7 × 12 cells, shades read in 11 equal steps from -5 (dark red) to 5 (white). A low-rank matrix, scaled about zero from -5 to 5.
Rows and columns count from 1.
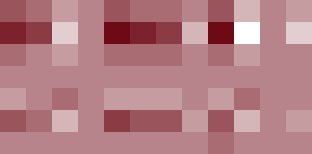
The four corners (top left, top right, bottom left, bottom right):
-2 1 0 0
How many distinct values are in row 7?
2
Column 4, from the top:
0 0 0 0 0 0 0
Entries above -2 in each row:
9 6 12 12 12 7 12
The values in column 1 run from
-4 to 1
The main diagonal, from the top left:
-2 -3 1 0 1 -2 0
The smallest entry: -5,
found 2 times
